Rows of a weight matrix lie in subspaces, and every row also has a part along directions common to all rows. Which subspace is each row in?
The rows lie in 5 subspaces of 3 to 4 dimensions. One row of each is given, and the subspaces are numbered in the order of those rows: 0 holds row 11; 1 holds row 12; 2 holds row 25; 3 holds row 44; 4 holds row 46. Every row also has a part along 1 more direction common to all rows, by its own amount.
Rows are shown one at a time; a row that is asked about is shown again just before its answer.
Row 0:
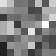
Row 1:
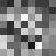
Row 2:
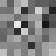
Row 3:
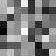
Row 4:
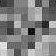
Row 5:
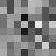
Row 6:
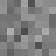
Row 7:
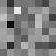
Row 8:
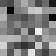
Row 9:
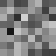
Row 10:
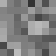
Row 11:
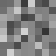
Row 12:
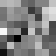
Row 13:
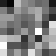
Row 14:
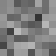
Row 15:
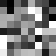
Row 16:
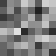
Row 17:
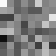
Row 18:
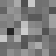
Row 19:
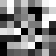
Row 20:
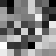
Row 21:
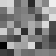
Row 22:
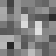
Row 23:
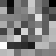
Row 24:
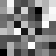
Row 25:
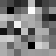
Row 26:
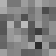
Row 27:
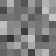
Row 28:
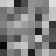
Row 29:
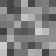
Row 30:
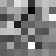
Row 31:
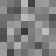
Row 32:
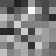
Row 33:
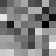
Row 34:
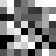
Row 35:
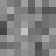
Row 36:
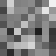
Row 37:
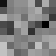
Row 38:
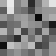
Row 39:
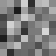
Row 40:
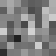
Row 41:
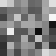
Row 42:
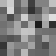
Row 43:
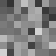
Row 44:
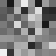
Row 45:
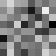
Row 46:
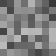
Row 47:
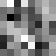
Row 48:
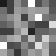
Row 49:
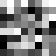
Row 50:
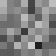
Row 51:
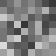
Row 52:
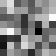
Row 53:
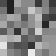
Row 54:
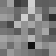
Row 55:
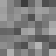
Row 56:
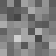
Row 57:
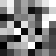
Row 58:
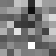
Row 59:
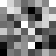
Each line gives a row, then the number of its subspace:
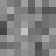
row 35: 1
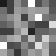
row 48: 4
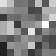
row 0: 4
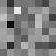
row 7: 0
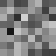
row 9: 2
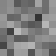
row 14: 2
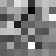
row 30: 2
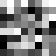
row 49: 3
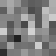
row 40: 1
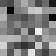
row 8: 1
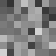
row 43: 3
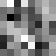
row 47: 1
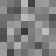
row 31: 0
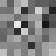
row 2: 3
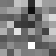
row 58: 2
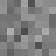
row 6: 0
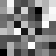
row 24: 3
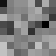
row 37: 4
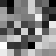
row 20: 4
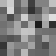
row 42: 1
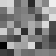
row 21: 4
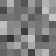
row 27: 1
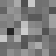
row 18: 0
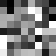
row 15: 3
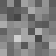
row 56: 1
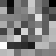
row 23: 4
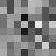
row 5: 1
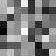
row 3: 1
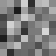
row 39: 0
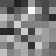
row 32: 2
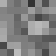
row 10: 4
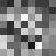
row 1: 1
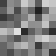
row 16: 3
